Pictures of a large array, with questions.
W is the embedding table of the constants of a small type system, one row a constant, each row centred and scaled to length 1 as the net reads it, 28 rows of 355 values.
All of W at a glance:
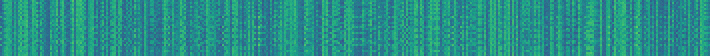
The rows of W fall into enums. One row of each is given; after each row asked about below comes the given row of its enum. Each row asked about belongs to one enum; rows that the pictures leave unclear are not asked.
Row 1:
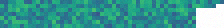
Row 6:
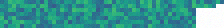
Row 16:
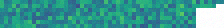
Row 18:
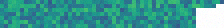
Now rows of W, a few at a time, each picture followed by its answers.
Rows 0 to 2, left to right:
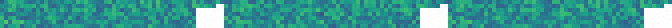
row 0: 6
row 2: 6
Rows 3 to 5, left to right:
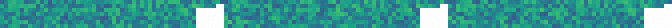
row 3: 18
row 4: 6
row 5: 1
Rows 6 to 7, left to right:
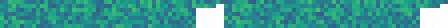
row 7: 1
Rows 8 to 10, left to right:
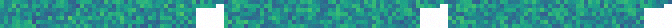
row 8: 16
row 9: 6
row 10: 1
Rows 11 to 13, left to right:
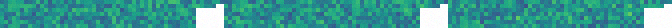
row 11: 18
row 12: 1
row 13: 16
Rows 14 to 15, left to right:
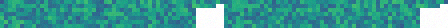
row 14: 6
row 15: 18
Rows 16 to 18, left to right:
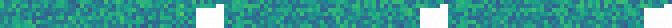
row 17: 18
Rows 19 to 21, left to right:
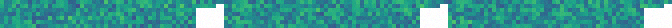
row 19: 16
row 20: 1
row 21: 6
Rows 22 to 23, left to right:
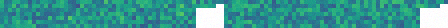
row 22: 16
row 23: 18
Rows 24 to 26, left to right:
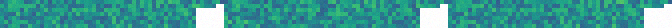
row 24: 18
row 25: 6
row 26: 18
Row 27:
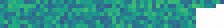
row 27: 18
